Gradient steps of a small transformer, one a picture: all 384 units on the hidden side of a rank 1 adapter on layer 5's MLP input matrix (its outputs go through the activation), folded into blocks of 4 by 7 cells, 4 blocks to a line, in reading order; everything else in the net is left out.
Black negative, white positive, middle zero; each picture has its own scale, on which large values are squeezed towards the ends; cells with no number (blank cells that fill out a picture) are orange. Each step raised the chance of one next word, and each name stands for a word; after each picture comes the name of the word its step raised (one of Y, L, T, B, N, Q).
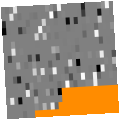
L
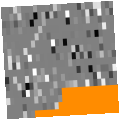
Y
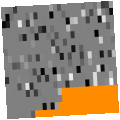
L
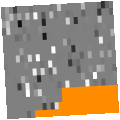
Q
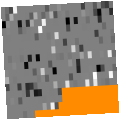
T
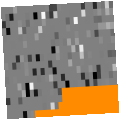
Q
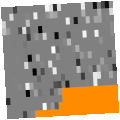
Y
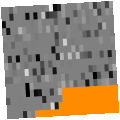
Q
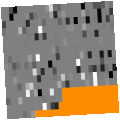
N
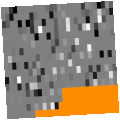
N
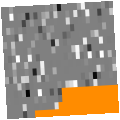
N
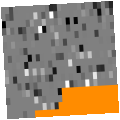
T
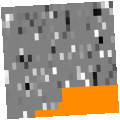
L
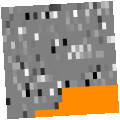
Q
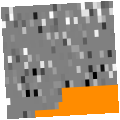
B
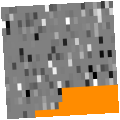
B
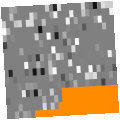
Y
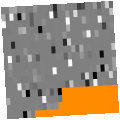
B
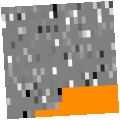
B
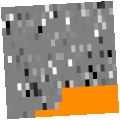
B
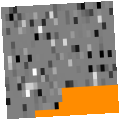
N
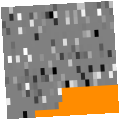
L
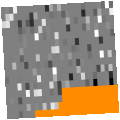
L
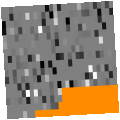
B
